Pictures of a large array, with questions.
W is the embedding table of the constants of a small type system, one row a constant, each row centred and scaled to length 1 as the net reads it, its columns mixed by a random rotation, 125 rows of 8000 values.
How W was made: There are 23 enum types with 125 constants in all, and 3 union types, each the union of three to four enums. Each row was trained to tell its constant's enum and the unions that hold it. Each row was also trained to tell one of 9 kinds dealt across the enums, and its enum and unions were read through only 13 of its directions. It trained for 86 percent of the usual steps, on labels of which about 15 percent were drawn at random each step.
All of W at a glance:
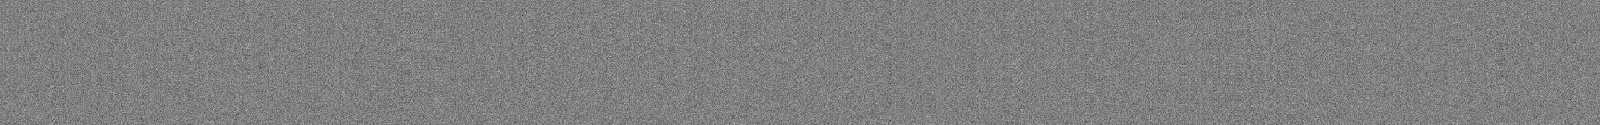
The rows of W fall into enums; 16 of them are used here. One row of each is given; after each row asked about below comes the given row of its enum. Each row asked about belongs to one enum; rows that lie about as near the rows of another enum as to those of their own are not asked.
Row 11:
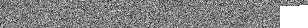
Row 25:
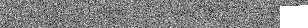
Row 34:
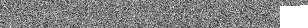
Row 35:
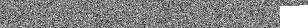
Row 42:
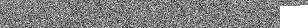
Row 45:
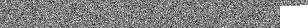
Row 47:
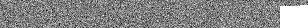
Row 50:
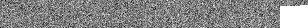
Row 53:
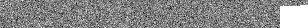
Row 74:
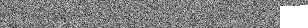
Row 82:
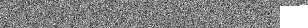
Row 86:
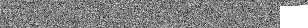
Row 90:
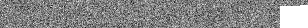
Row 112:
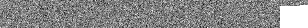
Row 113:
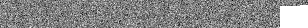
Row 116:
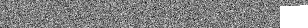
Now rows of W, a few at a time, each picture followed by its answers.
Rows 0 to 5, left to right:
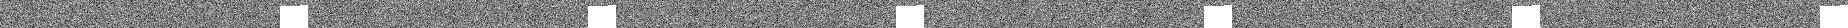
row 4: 74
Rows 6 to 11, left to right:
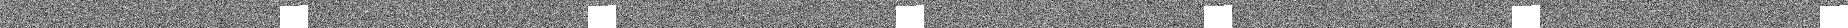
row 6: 112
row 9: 112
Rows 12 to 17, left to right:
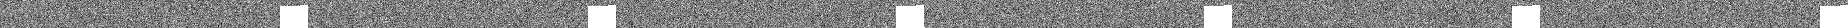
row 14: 90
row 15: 42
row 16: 50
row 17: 50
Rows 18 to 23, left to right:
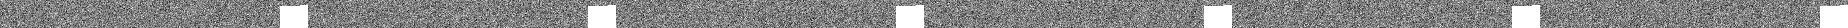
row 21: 82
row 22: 113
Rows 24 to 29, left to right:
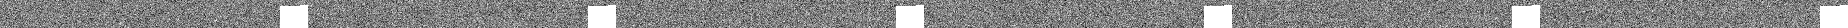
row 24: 112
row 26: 112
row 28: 42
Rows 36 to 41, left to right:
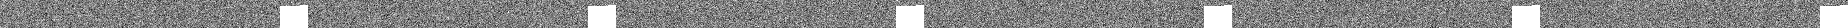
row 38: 74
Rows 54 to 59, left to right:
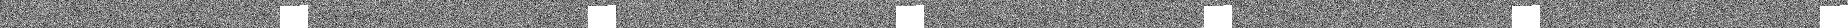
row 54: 74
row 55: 82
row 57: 82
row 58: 82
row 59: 42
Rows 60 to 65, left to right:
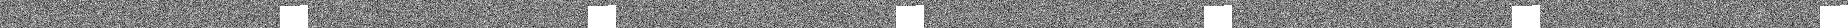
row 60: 113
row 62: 11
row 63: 45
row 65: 82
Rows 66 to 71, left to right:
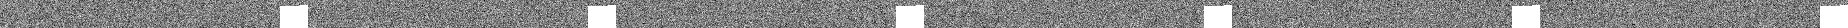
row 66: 42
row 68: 42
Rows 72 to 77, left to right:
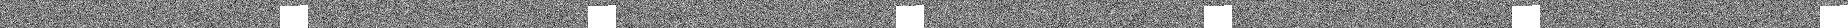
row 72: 50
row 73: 113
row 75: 45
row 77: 11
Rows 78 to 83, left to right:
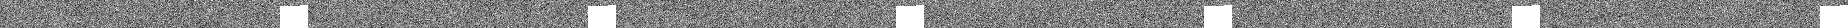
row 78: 45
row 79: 35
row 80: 116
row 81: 35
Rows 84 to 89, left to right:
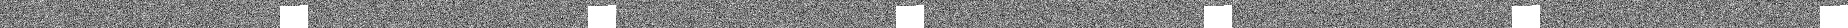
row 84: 45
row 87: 50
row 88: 42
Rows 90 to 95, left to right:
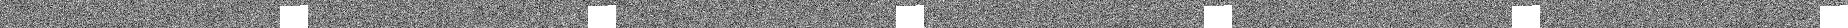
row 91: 53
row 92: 82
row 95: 45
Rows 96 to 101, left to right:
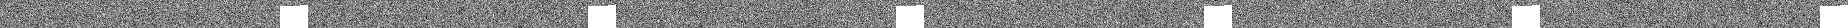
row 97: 50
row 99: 90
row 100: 90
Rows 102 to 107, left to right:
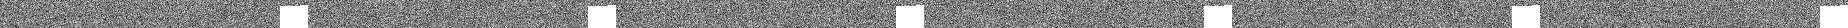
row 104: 74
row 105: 112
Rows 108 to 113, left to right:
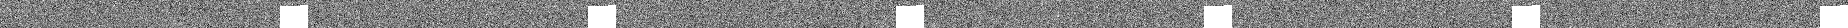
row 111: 34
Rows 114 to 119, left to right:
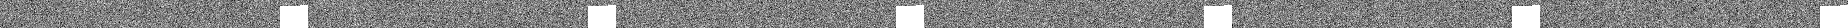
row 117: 112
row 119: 50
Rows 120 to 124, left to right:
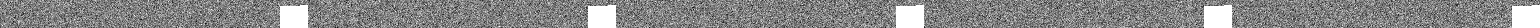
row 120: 45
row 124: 11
